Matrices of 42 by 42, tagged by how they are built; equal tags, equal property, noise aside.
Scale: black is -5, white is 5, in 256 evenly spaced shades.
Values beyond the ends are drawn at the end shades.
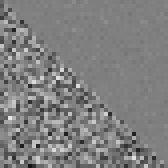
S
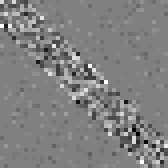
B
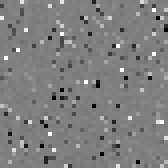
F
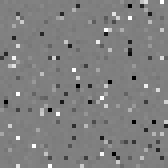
F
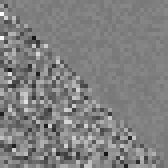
S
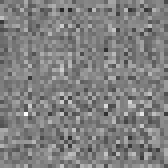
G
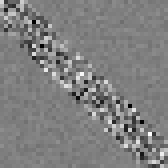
B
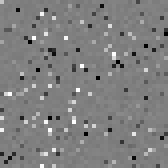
F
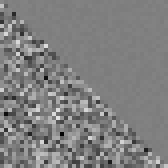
S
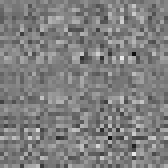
G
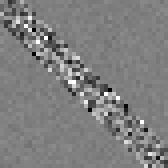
B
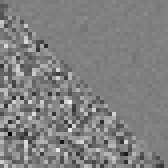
S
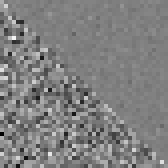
S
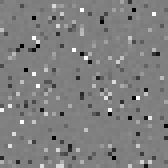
F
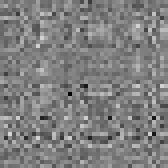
G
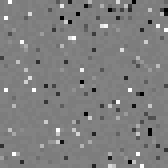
F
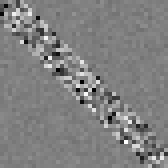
B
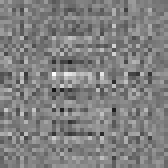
G
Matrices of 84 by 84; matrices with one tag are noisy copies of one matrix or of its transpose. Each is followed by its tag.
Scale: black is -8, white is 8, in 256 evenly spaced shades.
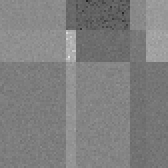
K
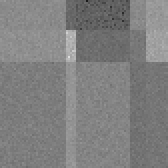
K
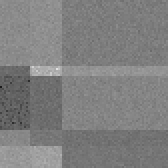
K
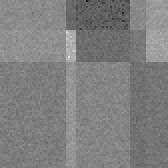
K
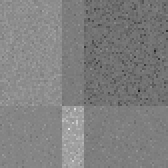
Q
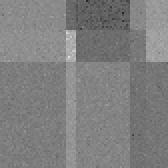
K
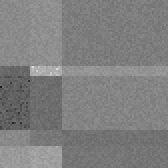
K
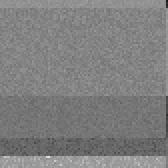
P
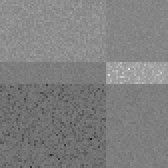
Q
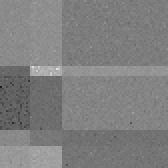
K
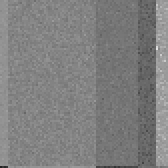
P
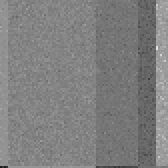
P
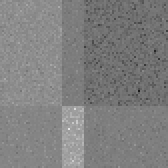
Q
